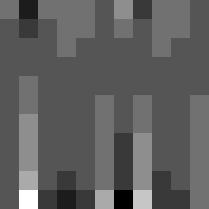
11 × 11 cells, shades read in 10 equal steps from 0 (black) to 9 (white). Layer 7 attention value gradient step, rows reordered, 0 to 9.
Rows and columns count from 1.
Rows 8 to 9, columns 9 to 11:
3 3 4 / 3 3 4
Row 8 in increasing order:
2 3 3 3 3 3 3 4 4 5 5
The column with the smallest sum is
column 7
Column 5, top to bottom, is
4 4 3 3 3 3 3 3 3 3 2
